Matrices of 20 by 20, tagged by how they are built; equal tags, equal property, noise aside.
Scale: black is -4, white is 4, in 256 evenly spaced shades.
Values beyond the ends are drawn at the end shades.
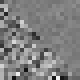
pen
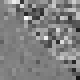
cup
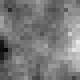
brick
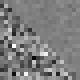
pen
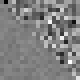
cup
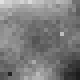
brick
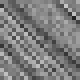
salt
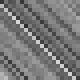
salt
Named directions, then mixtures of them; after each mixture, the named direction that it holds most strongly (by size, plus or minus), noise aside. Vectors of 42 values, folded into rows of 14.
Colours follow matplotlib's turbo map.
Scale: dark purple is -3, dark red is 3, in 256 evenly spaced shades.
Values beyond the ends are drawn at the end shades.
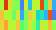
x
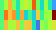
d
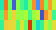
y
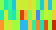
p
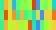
d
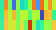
y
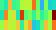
d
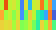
x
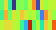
y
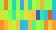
x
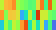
p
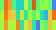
d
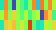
y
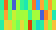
y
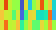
x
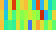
y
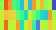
x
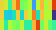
d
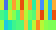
x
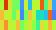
x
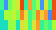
x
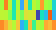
x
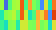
x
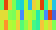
x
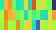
d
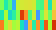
p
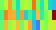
d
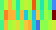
d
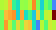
d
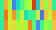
y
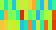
p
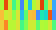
x
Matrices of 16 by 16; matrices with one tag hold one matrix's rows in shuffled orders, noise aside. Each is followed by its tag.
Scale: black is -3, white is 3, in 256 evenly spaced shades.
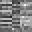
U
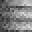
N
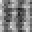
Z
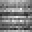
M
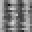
Z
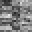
U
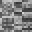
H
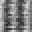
Z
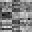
U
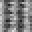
Z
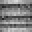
M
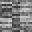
U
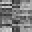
U
